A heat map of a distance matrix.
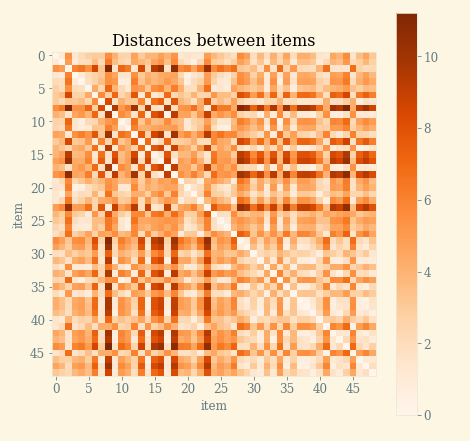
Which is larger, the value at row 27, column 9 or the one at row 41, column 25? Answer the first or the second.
the first
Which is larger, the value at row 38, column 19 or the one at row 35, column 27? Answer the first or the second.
the second
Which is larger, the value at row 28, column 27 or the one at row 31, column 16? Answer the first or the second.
the second
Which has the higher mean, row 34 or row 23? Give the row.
23
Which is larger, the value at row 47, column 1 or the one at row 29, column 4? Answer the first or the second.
the second
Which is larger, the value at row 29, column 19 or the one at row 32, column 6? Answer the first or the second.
the first
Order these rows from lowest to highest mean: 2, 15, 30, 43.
30, 43, 2, 15
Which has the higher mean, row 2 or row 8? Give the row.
8
